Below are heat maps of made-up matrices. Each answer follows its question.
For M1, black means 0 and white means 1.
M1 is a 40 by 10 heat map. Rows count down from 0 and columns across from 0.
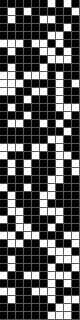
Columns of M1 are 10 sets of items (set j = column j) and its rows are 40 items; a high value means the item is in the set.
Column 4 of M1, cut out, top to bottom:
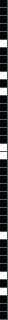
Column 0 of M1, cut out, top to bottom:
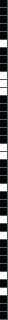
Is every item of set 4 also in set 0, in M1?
yes
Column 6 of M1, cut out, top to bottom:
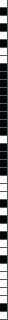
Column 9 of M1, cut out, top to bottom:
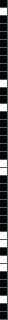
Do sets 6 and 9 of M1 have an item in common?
yes
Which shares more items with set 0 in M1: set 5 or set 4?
set 4
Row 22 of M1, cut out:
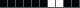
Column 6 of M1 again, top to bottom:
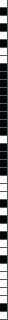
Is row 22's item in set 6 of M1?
yes
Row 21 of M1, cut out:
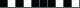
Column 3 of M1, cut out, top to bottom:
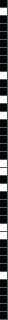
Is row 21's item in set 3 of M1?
yes
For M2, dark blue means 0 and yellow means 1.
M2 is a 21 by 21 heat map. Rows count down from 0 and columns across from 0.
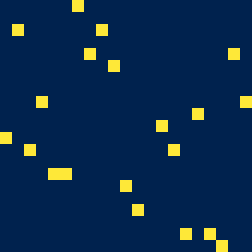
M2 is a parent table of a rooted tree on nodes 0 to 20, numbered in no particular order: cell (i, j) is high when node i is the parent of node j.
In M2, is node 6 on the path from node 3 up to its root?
no
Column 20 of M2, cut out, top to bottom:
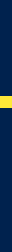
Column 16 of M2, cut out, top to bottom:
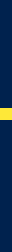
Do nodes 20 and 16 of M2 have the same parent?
no
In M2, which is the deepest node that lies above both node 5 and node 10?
14
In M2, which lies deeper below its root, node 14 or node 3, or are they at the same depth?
node 3
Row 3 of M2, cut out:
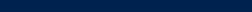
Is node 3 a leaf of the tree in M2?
yes
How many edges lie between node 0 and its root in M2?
6
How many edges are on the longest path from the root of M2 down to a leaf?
7
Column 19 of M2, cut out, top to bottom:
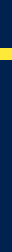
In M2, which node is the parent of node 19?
4
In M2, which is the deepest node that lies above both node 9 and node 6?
14
